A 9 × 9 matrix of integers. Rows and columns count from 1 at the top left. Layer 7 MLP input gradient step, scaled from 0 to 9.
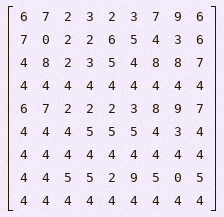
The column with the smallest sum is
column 3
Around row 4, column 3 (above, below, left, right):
2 2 4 4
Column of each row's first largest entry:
8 1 2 1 8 4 1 6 1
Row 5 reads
6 7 2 2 2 3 8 9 7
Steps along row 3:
up down up up down up same down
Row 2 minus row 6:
3 -4 -2 -3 1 0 0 0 2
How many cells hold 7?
6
